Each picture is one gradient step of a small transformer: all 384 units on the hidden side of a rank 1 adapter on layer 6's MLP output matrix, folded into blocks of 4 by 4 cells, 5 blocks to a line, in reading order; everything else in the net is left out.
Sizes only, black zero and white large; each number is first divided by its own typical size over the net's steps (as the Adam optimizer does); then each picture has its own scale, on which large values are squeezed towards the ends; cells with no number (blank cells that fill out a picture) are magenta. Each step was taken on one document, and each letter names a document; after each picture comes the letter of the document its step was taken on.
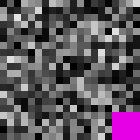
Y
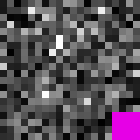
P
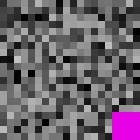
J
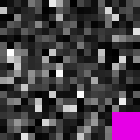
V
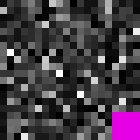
V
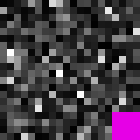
V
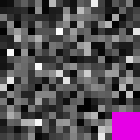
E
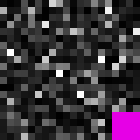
V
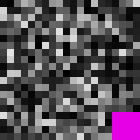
Y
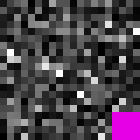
V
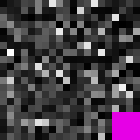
E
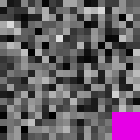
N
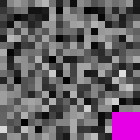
J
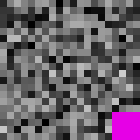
J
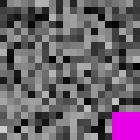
J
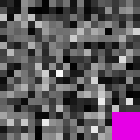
Y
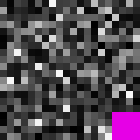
E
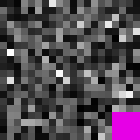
E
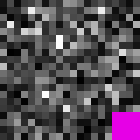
P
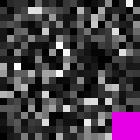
P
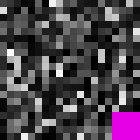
V
